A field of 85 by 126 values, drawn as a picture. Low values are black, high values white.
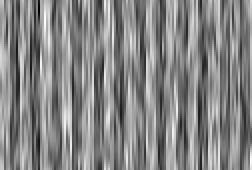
Grain: streaks running down. Average level on the scale: 50%. Stripes: upright, repeating 12 times.
